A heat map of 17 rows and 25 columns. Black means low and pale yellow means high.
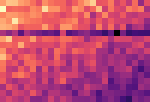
Row 6 differs from the rows beside it. There is an overall slope up to the top left. Neither half mirrors the other. The ninth with the highest average is the top left.
